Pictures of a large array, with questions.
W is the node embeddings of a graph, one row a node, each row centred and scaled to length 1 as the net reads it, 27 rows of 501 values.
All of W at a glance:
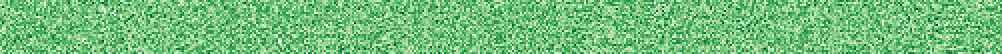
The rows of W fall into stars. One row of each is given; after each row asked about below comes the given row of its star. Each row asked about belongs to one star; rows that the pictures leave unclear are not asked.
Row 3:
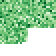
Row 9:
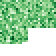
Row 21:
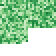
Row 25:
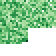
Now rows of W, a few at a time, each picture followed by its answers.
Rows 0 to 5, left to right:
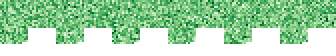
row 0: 9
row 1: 21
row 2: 9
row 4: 3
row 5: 3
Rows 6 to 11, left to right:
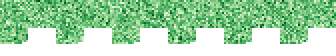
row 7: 3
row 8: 21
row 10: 3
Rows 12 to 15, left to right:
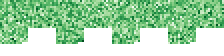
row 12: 9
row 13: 25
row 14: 21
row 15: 9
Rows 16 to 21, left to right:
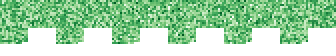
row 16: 25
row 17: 3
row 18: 3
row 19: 21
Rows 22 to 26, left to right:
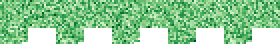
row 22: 9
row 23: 3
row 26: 9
